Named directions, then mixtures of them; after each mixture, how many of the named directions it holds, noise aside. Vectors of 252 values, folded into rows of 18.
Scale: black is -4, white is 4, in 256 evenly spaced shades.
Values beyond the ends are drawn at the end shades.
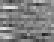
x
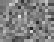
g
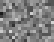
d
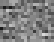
three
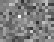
one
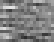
one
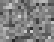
three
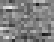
two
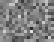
one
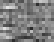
two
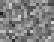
two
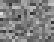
three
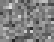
three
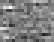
two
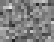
three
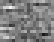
two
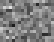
two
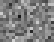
two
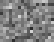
three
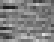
one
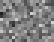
one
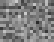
two
